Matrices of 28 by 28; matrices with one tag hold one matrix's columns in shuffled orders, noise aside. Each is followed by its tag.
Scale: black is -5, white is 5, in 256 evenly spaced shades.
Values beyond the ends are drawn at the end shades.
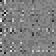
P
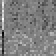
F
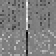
F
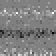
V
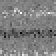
V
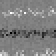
V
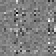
P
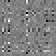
P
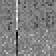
F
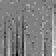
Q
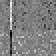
F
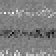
V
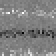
V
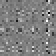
P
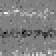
V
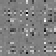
P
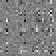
P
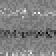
V
